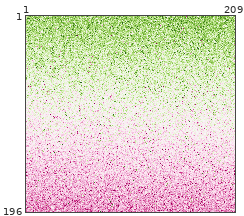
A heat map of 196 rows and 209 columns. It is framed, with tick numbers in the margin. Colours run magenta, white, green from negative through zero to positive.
No single row or column stands out from its neighbours. No regular stripes run through it. On average the colour sits 50% of the way up the scale. There is an overall slope up to the top.
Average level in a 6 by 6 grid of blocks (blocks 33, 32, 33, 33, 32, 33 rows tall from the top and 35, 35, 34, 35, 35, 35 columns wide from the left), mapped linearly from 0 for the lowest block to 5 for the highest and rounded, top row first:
5 5 5 5 5 5 / 4 4 4 4 4 4 / 3 3 3 3 3 3 / 2 2 2 2 2 2 / 1 1 1 1 1 1 / 0 0 0 0 0 0
